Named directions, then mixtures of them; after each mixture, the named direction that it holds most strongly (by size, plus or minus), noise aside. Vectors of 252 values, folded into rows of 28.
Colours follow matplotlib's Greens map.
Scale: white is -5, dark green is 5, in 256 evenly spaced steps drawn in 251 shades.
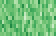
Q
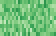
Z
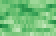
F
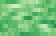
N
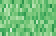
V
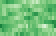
N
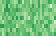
V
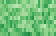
N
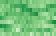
F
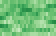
F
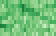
F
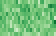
Z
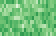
N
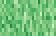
Q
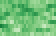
F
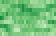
F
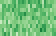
Z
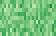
V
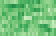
N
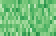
Z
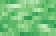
N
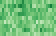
V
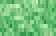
N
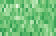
V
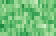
Q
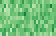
V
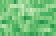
F
